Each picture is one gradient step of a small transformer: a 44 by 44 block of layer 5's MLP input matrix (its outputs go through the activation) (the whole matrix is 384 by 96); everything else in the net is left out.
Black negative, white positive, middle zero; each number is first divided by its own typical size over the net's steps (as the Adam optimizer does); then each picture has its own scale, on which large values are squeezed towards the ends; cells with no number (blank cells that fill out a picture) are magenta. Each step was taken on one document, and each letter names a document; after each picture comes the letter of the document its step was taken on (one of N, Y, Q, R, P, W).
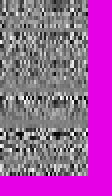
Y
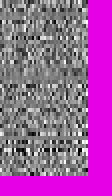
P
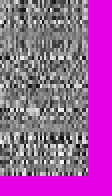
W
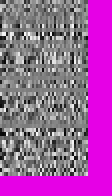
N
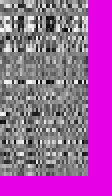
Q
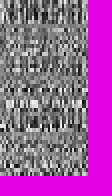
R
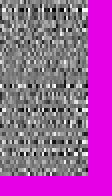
P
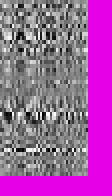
N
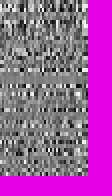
P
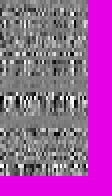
Y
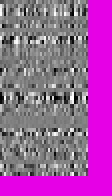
Y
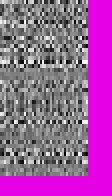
P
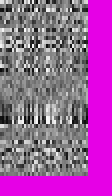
Q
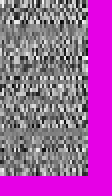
R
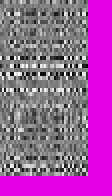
R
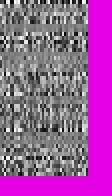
R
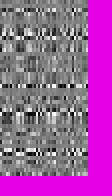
N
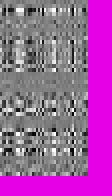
N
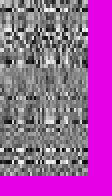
Q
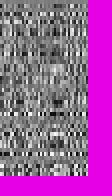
W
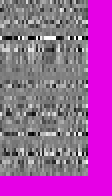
P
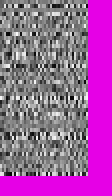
W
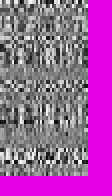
Q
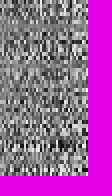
R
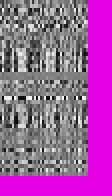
Q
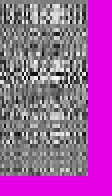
W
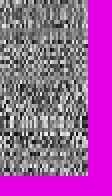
W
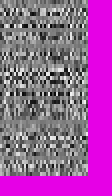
W
